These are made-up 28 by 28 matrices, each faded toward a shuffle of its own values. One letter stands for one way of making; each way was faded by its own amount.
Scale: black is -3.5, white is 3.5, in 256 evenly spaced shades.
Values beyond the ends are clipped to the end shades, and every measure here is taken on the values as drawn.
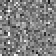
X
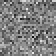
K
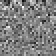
K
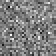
X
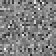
K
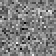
K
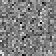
X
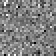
K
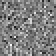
X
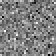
X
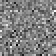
K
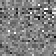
K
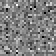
X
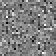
X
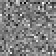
K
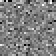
K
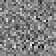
K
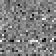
K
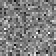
X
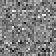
K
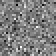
X
